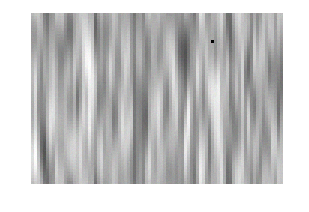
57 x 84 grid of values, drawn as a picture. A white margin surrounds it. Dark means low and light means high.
A single lone cell is far lower than the cells round it. No overall slope runs across the table. The ninth with the lowest average is the top middle. The grain runs up and down.
